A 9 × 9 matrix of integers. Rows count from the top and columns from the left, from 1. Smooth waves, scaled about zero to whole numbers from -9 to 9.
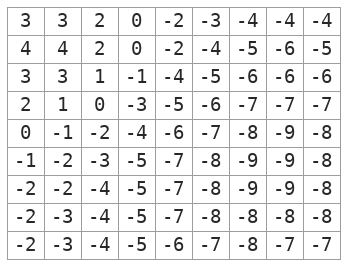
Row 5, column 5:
-6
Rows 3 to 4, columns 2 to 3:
3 1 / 1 0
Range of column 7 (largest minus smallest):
5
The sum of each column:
5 0 -12 -28 -46 -56 -64 -65 -61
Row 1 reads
3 3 2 0 -2 -3 -4 -4 -4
